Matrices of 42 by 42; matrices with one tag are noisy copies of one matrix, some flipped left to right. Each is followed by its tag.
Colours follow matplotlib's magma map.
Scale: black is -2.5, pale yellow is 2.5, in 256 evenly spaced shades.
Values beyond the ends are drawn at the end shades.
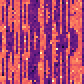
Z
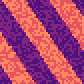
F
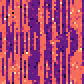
Z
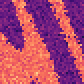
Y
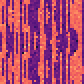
Z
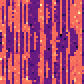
Z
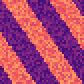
F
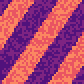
F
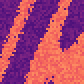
Y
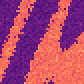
Y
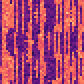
Z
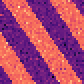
F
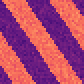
F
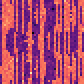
Z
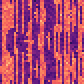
Z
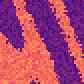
Y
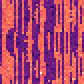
Z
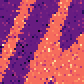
Y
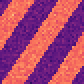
F
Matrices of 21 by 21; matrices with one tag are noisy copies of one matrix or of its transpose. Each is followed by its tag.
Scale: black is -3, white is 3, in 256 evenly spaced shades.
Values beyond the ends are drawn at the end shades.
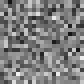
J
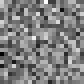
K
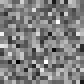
K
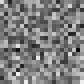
J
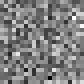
J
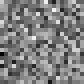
K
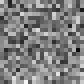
J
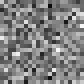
J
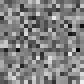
J
